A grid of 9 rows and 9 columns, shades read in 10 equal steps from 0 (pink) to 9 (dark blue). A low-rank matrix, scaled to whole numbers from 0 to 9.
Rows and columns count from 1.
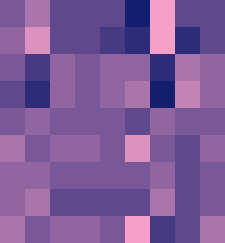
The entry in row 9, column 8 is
6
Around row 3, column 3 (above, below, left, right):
6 4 7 5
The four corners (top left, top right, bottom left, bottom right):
5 6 3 3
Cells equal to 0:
3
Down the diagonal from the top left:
5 1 4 5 5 1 4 6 3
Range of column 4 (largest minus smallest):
2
